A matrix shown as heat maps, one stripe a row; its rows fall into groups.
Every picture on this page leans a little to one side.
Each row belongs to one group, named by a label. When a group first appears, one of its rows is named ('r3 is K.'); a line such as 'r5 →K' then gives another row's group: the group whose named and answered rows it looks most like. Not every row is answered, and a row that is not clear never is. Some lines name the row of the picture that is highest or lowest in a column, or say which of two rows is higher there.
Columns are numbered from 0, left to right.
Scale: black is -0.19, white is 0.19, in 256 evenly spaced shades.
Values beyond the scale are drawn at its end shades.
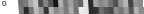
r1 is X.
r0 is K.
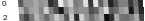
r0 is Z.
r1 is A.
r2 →X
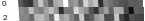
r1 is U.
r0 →Z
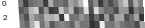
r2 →U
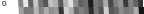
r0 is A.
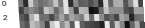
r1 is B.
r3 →U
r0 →U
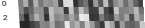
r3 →B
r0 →A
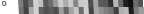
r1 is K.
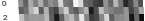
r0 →U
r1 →K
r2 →A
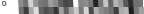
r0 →U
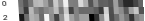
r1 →U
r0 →Z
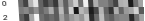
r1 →X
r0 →K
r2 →K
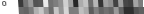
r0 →B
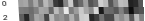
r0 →A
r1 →Z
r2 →X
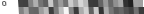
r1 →Z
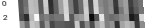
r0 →K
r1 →K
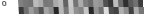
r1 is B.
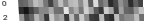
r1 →B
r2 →X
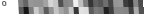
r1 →X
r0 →U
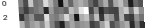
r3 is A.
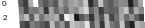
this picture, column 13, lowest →2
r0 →K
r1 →X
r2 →A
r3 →B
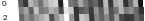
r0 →U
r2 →Z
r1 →A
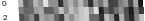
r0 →A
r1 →Z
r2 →B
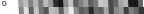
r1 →A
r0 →A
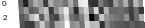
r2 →K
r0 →X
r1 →Z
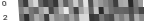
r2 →X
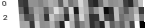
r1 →X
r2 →X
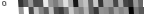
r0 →B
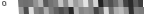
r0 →Z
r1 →U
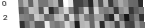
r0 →A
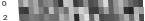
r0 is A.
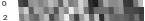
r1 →A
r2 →Z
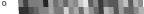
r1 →B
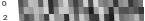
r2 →X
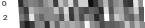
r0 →B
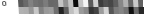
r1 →A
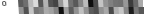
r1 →U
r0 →K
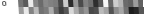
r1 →A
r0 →U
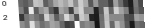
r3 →U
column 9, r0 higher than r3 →Yes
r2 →B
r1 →U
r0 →Z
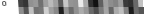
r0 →B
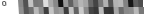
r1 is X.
